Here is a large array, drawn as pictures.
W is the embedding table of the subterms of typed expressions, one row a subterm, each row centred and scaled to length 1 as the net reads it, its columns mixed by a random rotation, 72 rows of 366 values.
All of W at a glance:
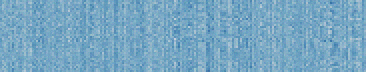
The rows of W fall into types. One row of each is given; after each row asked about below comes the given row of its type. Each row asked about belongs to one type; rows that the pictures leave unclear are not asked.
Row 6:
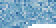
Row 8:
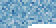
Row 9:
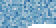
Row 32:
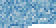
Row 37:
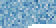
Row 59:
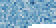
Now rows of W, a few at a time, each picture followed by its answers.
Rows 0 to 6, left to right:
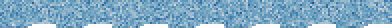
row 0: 8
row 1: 59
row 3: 59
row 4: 37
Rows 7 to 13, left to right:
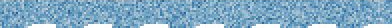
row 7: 37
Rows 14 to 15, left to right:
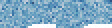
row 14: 59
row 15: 6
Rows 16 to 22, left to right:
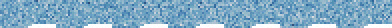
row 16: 37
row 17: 59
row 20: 59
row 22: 37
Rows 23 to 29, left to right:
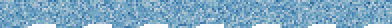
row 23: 6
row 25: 6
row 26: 32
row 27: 8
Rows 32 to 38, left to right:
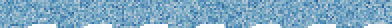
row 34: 32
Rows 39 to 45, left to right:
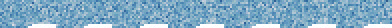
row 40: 9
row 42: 32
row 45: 9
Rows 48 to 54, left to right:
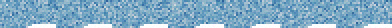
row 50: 59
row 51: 6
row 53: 9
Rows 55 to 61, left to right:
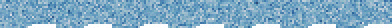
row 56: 8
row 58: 32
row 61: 6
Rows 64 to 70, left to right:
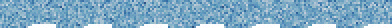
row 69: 6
